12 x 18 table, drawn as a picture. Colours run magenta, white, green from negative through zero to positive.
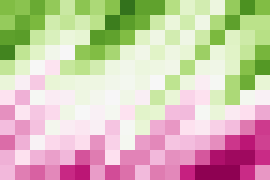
Lone odd cells: none. Ninth with the lowest average: bottom right. Grain: diagonal, up to the right. Slope: up to the top. Average level on the scale: 50%.
